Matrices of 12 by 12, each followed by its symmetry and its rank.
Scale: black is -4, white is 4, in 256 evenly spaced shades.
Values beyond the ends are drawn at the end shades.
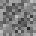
symmetric, full rank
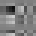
neither, rank one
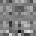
neither, rank two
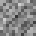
symmetric, full rank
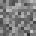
neither, full rank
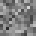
antisymmetric, full rank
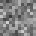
neither, full rank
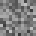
antisymmetric, full rank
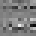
neither, rank two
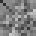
symmetric, full rank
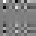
neither, rank one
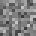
antisymmetric, full rank
